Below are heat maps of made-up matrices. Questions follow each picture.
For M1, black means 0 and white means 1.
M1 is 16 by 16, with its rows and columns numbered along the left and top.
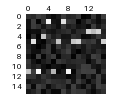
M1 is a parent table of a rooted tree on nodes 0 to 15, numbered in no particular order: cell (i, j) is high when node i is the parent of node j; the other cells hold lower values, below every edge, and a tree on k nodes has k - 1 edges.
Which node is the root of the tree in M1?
11
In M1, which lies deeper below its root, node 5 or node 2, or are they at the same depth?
the same depth
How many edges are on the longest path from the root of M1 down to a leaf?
5
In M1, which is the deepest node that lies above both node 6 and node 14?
5
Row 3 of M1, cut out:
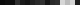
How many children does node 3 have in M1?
3
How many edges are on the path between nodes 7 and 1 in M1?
1
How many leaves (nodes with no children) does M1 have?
11
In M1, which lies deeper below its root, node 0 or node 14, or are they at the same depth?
node 14
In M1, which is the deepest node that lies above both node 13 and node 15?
5
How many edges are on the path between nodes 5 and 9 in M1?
1
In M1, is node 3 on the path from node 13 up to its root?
yes
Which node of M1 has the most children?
5
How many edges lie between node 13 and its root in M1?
5
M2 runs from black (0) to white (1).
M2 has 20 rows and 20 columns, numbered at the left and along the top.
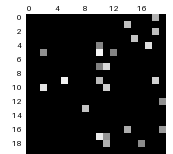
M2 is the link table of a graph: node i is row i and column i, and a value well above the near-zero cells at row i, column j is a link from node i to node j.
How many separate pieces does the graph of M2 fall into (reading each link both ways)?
4
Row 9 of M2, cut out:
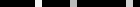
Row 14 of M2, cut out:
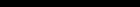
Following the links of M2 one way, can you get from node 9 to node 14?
yes
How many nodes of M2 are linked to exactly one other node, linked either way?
6
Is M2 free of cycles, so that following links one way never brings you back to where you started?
yes
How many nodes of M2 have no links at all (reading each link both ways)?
1
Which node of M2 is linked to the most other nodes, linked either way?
node 10
